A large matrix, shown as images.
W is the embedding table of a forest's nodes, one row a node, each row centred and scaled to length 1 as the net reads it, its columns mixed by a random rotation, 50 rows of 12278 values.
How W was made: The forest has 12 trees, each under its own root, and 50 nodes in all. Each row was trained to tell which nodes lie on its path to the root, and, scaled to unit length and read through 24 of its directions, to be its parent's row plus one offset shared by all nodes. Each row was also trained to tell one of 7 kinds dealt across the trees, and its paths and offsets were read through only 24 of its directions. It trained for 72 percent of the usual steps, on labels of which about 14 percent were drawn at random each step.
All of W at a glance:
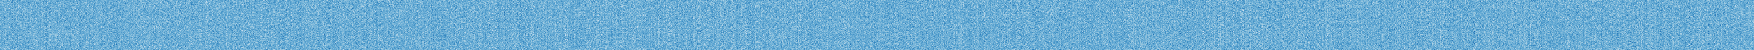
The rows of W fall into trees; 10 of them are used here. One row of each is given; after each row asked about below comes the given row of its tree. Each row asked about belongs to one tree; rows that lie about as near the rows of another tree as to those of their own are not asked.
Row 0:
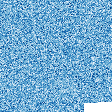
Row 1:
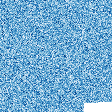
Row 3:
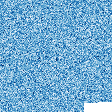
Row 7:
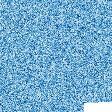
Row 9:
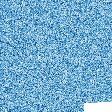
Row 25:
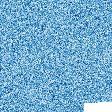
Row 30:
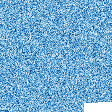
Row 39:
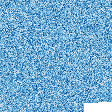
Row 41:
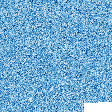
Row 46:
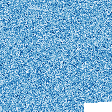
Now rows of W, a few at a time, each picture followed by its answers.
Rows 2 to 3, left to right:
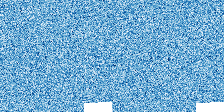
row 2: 30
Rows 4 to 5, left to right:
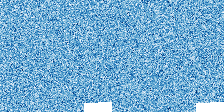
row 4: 30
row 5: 41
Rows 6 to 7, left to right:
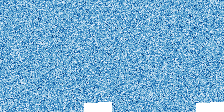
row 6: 46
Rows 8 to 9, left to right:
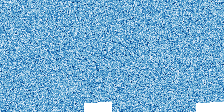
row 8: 0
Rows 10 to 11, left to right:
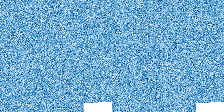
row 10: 39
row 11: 3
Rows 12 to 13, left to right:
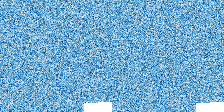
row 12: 9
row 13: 30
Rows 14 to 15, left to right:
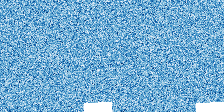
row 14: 9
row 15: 9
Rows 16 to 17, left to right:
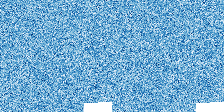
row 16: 1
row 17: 1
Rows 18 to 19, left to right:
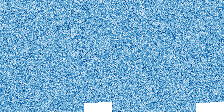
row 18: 7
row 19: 30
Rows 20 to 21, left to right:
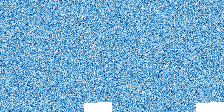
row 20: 9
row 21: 41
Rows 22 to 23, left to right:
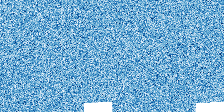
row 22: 7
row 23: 1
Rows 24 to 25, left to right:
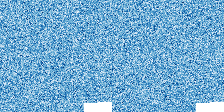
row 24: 25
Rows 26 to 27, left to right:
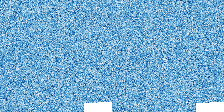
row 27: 0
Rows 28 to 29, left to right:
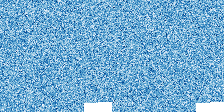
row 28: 41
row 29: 39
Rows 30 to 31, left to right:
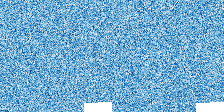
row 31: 25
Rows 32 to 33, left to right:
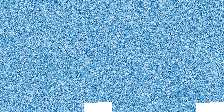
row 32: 41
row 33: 25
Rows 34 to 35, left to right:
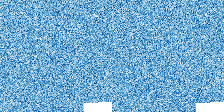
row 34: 39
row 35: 39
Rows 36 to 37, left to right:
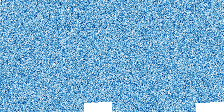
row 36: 7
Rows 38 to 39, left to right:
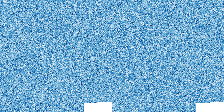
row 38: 0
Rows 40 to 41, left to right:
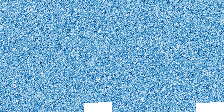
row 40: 7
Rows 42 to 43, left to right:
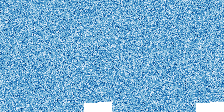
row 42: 46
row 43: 25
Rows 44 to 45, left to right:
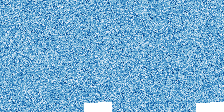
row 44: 25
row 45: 1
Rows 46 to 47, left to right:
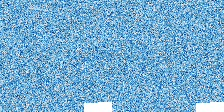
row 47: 30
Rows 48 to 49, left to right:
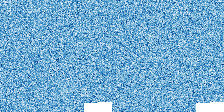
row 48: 0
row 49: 9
